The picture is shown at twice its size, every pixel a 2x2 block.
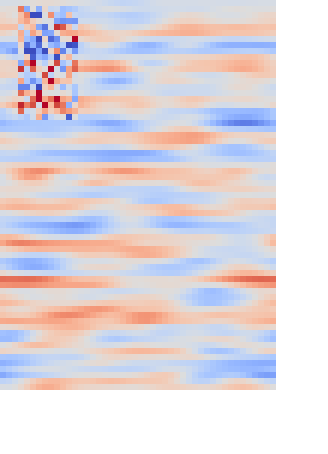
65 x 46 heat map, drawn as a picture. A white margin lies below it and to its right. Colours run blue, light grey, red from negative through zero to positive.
Roughest part: top left. Odd patch: rougher, in the top left. Grain: streaks across. Stripes: horizontal, repeating 11 times.
